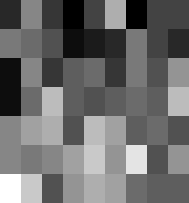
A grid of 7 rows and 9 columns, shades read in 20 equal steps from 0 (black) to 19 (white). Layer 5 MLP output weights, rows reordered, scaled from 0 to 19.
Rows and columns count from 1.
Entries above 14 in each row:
0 0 0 0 0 2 2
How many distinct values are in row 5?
7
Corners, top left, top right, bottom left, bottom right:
3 5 19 7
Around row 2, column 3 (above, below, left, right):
4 4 8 1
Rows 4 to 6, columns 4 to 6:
7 6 7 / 6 14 12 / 12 15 11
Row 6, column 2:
9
